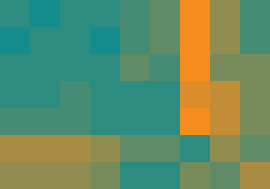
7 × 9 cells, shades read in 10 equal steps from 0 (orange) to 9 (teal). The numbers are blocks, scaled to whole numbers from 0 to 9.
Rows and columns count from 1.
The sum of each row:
57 58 55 55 52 43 47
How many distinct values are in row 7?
5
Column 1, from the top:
8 9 8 8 7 3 4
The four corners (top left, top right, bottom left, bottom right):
8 7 4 3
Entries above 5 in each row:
7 7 6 6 6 4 3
